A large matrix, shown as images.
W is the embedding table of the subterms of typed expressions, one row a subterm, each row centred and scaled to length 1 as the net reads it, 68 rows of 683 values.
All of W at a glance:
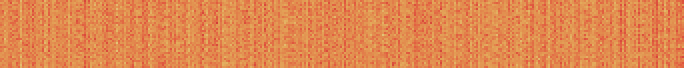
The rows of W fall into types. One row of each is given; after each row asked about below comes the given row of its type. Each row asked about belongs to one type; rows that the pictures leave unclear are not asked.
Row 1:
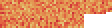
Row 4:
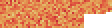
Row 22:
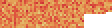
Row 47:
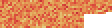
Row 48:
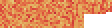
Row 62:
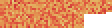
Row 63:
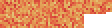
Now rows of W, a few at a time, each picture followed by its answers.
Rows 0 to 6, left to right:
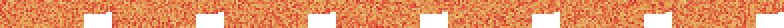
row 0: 48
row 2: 62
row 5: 22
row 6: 48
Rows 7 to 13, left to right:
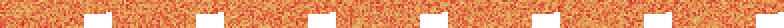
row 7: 1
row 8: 62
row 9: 4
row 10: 22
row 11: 47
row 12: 48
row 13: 63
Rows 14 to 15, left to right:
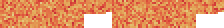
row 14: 63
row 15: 22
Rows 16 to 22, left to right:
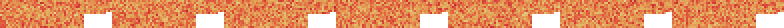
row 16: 1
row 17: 1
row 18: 47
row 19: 22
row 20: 63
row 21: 22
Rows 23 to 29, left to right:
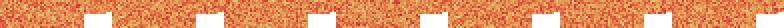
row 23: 1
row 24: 4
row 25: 48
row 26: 63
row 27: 4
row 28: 62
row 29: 22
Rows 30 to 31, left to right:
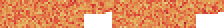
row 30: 22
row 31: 63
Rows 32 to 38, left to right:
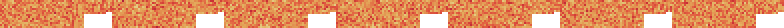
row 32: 48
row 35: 1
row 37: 48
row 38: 63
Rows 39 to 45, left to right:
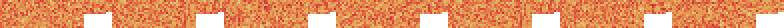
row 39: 63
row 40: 48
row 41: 22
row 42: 4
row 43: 48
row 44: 22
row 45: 62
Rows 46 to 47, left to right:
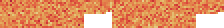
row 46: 4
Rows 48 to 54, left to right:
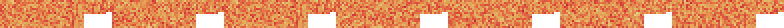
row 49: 1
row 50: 48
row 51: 4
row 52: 1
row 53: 63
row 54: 62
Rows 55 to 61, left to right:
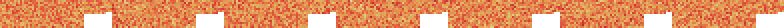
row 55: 22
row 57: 62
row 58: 63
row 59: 47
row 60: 1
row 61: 4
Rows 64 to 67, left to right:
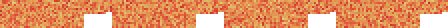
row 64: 47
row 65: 62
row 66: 1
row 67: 62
